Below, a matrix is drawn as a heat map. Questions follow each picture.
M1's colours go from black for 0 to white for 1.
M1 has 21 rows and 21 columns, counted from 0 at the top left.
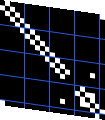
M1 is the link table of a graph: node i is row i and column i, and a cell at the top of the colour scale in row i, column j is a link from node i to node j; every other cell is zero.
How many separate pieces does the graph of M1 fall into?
2
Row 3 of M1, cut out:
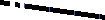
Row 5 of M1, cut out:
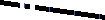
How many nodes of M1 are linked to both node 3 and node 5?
1
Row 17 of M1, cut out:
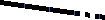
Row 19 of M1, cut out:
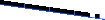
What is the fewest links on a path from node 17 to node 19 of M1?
2
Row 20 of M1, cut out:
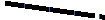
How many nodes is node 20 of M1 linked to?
2
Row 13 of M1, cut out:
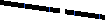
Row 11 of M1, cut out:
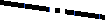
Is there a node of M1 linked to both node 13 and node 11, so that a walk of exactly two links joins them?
yes
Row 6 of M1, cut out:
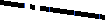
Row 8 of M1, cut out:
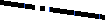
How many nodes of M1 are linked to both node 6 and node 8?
1
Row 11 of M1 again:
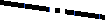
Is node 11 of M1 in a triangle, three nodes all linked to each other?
no
